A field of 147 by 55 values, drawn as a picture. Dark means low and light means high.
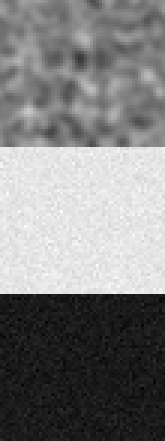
The table splits into 3 rows of 1 panel. Panel 1,1: middling, blotchy. Panel 2,1: very high, fine-grained, faint in contrast. Panel 3,1: very low, fine-grained, faint in contrast.
